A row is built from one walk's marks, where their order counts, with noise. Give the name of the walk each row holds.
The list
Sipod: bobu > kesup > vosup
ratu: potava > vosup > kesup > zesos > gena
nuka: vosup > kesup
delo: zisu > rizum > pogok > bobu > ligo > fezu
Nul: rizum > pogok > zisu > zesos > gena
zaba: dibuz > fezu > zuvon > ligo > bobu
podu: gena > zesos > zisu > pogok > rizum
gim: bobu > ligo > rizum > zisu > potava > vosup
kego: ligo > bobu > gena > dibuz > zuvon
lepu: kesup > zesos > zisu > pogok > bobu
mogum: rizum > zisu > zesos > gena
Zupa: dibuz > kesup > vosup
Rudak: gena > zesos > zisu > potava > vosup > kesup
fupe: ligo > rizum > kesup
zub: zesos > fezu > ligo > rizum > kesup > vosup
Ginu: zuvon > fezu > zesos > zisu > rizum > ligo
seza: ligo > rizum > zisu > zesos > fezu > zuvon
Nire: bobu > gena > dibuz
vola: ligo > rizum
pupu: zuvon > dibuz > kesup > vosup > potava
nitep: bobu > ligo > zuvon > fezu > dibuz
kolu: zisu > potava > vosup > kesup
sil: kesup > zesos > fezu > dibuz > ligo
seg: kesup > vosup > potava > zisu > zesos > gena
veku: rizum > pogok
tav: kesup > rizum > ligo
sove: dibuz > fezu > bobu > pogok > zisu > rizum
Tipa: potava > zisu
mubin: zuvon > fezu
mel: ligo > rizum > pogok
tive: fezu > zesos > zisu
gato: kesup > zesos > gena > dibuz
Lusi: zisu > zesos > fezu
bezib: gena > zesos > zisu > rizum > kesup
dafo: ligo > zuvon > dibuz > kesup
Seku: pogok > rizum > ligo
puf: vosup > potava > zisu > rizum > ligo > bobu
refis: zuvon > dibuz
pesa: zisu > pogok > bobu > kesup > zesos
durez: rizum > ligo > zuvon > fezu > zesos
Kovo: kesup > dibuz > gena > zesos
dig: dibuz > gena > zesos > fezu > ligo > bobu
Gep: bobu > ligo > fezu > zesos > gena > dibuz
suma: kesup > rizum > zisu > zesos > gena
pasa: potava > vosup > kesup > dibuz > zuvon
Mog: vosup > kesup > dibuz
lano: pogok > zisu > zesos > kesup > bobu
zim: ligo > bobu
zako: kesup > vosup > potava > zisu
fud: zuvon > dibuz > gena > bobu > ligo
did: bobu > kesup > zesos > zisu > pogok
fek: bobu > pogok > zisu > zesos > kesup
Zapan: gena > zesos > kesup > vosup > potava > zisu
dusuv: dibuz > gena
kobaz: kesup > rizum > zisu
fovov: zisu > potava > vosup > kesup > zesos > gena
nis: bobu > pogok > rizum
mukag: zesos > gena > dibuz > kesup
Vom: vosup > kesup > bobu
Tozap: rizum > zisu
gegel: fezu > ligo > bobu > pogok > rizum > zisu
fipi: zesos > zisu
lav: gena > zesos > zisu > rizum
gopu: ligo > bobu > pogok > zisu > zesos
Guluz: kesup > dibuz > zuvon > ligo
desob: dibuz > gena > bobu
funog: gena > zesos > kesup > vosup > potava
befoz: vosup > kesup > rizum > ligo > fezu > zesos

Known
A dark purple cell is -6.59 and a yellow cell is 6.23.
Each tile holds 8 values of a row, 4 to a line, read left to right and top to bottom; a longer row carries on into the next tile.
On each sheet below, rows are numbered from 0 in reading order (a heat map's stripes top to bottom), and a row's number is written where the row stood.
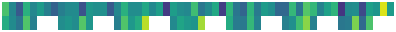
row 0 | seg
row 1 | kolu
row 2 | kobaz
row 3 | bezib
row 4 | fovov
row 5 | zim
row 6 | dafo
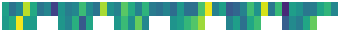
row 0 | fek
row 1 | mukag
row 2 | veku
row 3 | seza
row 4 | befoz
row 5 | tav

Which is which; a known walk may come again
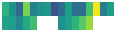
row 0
suma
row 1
seza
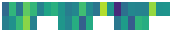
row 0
zim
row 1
mukag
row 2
zub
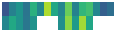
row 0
Mog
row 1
gegel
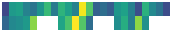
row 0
fupe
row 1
lepu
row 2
zako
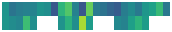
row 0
Rudak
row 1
Tipa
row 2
nuka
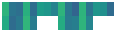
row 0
ratu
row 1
fovov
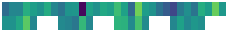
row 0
Sipod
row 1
pupu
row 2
Nul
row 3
Zupa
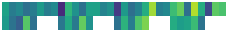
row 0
funog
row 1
Seku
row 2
Ginu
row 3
desob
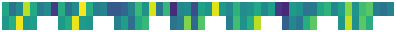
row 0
fek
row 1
pesa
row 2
befoz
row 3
dafo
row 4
kobaz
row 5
tav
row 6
sove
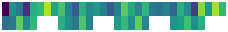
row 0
Guluz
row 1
seg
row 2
veku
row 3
refis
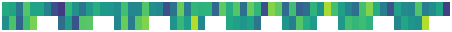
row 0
lav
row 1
vola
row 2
Tozap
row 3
delo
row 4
Nire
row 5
kego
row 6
fipi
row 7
bezib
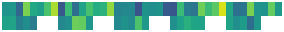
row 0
Gep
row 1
zaba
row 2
kolu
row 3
nitep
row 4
Kovo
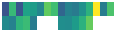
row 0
fud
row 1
durez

